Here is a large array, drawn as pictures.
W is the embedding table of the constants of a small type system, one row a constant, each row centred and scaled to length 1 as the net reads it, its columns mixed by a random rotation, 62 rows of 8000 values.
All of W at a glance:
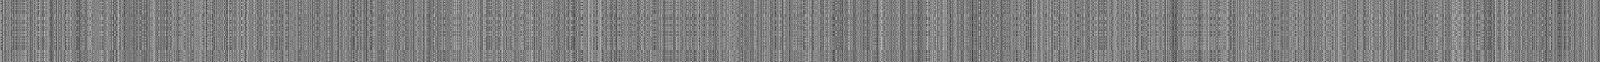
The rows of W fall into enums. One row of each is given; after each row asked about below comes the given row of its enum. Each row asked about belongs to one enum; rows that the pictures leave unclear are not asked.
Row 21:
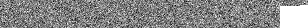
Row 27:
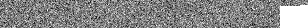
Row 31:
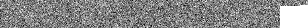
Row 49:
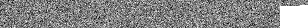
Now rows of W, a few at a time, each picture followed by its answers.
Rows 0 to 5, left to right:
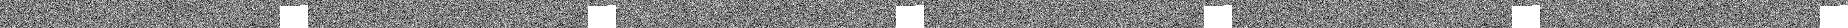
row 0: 27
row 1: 49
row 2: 31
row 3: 49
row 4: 27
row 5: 31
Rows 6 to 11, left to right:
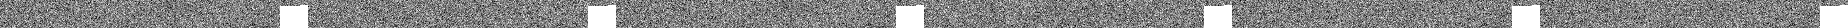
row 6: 27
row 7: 21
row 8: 27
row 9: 31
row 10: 49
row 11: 49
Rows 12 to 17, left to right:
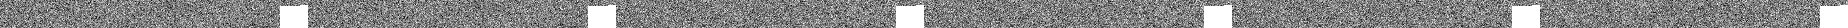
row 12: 27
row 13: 27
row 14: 21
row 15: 21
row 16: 21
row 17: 31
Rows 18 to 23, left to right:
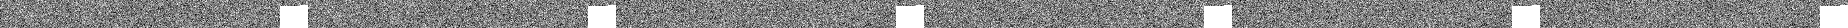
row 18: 31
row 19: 31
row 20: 49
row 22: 49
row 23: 27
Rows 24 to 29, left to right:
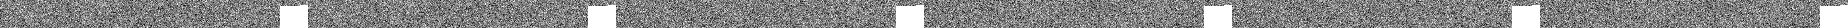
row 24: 31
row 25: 31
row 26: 21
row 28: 21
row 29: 27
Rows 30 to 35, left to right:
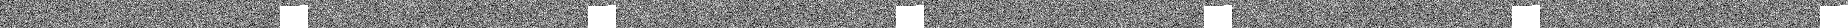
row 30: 49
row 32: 31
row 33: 49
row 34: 31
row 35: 31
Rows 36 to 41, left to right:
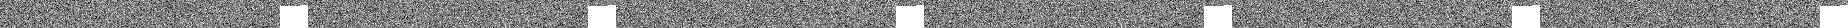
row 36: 27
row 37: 49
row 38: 21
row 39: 49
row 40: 21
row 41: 21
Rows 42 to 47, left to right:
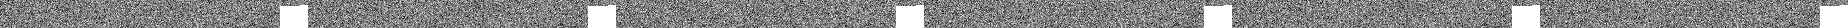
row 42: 49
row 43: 27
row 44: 21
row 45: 49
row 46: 27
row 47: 49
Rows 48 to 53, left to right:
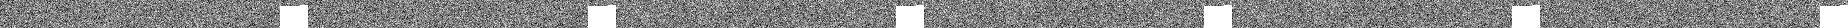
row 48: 49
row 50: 31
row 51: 31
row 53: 21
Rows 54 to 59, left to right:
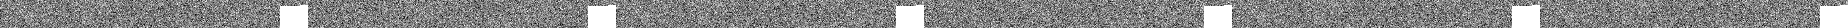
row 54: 31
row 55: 27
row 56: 31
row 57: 21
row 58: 31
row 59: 31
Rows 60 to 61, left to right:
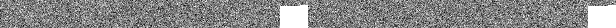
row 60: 31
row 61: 21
